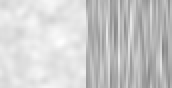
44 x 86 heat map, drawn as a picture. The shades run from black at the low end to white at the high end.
It is made of 1 by 2 panels. Panel 1,1: very high, blotchy, faint in contrast. Panel 1,2: high, streaked downward.
